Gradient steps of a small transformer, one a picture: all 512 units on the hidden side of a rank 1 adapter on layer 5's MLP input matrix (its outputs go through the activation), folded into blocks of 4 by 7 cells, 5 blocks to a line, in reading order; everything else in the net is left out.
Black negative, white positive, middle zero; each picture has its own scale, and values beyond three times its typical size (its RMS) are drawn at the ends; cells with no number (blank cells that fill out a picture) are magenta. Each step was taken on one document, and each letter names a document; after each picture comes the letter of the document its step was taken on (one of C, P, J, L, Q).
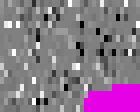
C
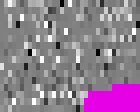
C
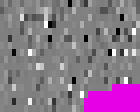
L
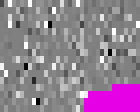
C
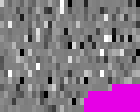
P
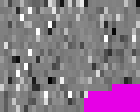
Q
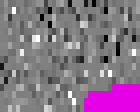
L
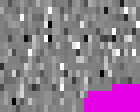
L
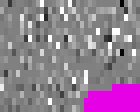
L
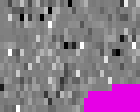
P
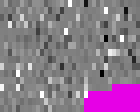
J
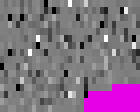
P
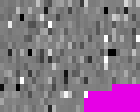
Q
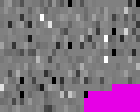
Q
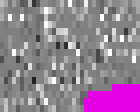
C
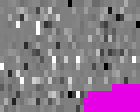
C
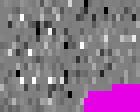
J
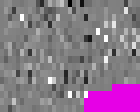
Q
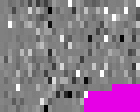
Q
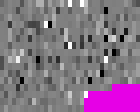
Q
